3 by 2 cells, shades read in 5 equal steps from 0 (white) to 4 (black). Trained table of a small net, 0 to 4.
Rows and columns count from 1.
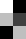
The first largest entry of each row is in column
2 2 1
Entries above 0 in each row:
1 2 2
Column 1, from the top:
0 1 4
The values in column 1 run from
0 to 4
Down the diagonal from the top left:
0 3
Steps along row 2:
up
